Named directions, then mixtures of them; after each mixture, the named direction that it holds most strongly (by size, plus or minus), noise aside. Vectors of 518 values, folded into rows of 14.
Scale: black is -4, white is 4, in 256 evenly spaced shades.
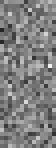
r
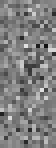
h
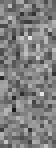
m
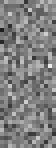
r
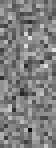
m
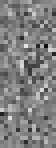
h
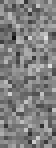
r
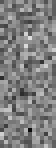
m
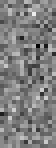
h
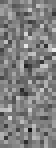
h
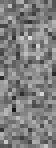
m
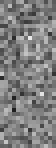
m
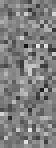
h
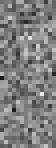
m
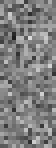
m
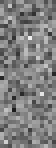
m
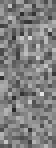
m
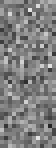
r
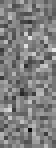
m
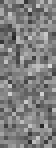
r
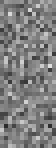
r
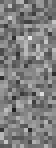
m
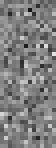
h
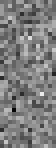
m
